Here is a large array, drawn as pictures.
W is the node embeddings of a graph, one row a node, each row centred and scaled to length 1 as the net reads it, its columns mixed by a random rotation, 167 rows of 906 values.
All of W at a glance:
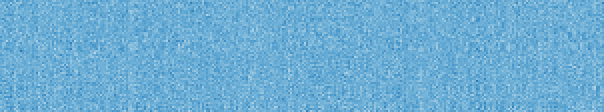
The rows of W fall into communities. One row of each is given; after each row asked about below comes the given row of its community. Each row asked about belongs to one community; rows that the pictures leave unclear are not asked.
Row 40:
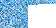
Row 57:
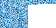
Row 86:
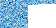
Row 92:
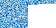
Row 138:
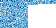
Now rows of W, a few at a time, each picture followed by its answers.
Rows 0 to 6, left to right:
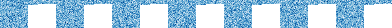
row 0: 138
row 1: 57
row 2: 86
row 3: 40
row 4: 40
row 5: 40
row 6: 86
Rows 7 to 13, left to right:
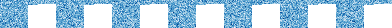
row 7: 138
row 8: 86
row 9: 138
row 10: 92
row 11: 92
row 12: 57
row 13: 92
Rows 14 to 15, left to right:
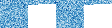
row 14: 138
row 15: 40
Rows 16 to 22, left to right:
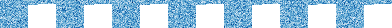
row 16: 92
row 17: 138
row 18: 40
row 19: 86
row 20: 92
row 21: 138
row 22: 138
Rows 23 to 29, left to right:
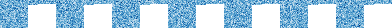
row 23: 92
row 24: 40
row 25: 86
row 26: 40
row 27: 86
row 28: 57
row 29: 86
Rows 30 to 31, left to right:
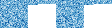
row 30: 40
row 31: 138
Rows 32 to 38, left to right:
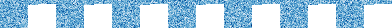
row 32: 86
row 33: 40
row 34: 92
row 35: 138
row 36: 92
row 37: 138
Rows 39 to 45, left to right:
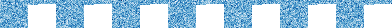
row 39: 86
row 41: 92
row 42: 138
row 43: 92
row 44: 92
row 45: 86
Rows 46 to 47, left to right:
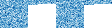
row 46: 92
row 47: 138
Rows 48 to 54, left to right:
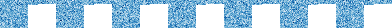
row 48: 40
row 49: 57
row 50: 92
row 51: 86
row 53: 57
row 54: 138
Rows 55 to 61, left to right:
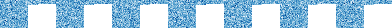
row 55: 57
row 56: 138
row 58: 40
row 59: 92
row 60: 57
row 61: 57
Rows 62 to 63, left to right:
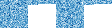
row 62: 57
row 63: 138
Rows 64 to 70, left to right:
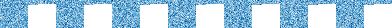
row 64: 138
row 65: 92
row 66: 138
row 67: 92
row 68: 40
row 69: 92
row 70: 40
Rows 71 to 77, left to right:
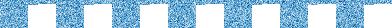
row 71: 138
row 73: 138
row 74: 138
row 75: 138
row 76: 92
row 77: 86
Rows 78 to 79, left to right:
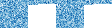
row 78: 86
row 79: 57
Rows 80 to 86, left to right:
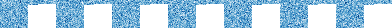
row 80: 40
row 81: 138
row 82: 57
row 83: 57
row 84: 40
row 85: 86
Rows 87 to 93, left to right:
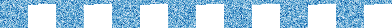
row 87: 57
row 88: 40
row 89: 92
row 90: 40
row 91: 57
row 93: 86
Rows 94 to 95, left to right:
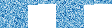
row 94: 40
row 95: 57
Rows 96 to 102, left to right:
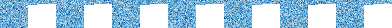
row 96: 92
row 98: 92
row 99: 40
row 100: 57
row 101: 138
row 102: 92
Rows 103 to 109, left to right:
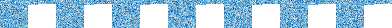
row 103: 57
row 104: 92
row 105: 57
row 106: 86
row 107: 57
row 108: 92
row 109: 92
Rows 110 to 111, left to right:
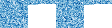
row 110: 86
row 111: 138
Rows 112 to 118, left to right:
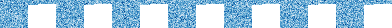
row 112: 138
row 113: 86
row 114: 86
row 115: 57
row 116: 86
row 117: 57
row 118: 92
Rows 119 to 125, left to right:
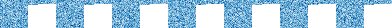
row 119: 92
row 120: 86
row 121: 40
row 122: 138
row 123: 92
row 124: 57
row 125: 40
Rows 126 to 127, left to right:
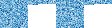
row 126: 40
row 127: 138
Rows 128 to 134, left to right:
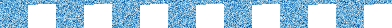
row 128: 138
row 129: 92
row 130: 86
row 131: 86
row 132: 138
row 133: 138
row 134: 86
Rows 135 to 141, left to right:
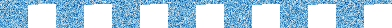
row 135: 57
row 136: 138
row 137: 86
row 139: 138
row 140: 57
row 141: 86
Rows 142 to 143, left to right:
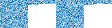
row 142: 86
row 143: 86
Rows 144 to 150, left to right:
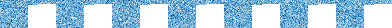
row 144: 92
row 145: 138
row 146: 138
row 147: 57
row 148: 40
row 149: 57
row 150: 40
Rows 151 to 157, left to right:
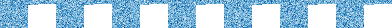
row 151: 138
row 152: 92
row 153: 92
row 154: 138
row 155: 92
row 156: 86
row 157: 92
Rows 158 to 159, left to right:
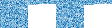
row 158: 57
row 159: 92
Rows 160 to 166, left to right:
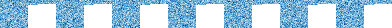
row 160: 92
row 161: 92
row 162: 138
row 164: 86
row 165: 92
